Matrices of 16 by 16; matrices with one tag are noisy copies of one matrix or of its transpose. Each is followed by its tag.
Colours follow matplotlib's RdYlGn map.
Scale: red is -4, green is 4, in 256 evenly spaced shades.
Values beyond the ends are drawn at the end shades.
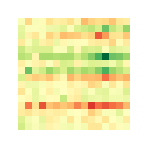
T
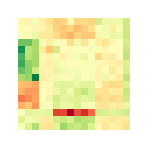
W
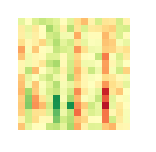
T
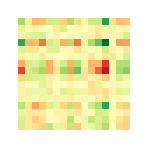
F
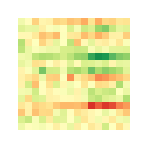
T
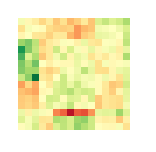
W
